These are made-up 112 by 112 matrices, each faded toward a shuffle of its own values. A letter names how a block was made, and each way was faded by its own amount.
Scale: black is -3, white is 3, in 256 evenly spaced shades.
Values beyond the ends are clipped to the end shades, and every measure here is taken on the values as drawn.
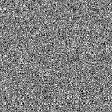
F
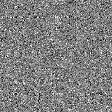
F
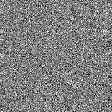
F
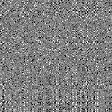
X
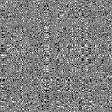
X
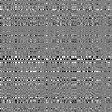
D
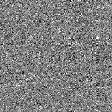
F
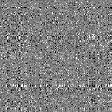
X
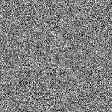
F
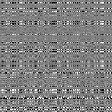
D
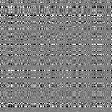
D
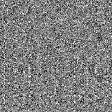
F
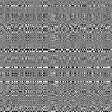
D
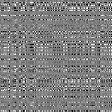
D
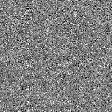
F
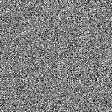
F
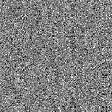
F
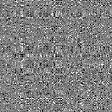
X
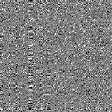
X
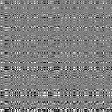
D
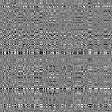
D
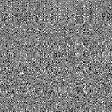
X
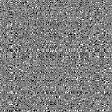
X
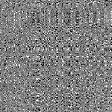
X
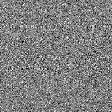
F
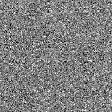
F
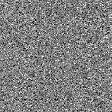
F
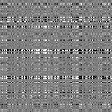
D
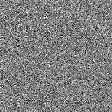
F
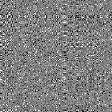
X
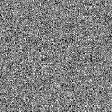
F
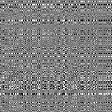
D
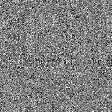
F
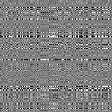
D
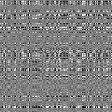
D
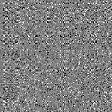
X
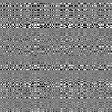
D
